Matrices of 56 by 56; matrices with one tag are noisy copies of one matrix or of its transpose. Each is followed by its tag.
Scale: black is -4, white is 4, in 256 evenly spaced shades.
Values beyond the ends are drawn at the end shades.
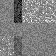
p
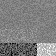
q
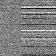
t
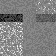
p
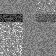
p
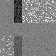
p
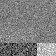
q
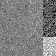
q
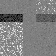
p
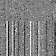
t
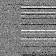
t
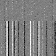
t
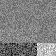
q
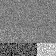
q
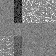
p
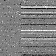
t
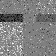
p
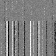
t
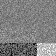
q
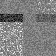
p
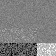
q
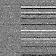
t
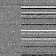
t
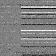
t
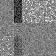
p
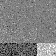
q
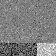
q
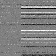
t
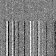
t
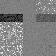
p
